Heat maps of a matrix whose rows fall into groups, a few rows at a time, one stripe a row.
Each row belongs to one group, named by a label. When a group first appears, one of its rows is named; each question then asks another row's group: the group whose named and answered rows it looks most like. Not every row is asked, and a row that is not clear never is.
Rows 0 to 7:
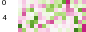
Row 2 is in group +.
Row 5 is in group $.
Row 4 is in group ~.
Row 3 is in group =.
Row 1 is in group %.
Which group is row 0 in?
=
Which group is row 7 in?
~
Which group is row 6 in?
+
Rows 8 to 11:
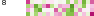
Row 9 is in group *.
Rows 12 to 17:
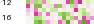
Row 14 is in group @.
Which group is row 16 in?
=
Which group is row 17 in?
$
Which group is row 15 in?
%
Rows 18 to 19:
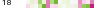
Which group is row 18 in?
+
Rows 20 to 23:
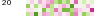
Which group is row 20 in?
%
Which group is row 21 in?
*
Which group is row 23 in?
*
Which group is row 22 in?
=
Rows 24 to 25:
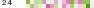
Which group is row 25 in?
~
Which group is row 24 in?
*
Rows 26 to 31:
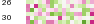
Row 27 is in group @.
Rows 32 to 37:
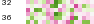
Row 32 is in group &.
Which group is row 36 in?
&
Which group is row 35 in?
&
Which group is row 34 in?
$
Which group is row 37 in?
*
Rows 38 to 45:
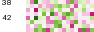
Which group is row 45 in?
$
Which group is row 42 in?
$
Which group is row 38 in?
*
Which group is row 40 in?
@
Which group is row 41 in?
=
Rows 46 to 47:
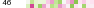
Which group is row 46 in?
&
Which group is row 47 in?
*
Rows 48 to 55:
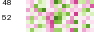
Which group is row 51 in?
%
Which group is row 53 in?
&
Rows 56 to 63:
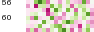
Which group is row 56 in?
$
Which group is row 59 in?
~
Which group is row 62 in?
+
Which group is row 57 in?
@
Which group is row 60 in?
*
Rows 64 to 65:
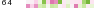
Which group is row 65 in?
@
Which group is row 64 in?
~
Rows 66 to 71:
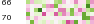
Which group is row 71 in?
&
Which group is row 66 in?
+
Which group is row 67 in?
~
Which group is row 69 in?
*
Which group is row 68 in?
$
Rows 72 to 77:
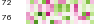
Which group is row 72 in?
~
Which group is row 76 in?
=
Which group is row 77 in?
*
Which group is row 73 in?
%
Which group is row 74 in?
%
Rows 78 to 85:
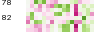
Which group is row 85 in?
%
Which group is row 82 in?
~
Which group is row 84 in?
%
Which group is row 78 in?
$
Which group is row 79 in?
%
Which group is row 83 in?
$
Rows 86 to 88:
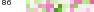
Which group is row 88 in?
&
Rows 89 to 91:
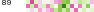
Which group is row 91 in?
%
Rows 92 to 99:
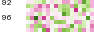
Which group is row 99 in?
=
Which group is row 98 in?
*
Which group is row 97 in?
+
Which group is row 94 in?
%
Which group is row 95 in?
=
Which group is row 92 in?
~
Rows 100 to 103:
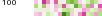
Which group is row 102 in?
+
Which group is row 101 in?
=
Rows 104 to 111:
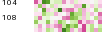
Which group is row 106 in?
*
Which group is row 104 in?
$
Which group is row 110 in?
%
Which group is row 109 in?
+
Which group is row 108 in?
=
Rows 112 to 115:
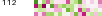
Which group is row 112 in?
=
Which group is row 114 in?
&
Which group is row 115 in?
@
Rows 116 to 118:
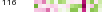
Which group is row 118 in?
%
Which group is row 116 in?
@
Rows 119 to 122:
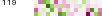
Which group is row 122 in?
+
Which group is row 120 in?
$
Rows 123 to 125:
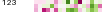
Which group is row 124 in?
~
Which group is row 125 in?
%
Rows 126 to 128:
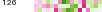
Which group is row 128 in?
&
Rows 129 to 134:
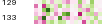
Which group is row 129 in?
*
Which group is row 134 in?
@
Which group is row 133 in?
*
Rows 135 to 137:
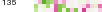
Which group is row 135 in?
$
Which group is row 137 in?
+
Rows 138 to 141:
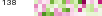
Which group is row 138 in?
=
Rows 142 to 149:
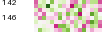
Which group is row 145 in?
@
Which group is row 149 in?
&
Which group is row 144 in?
=
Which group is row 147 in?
~
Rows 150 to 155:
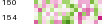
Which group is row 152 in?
=
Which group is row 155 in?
&
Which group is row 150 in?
+
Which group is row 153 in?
&
